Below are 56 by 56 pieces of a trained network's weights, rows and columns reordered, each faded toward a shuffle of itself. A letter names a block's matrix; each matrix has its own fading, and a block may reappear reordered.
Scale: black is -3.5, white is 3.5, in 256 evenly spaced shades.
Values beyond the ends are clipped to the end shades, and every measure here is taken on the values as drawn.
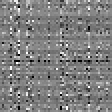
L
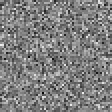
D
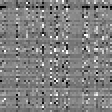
L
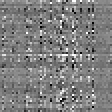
L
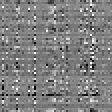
L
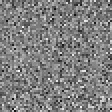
D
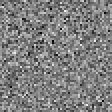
D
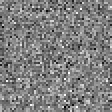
D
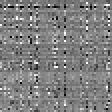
L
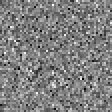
D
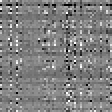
L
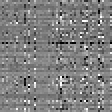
L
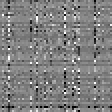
L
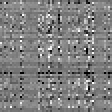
L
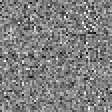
D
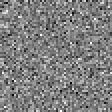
D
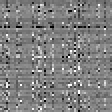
L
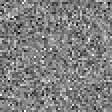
D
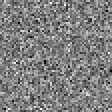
D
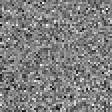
D
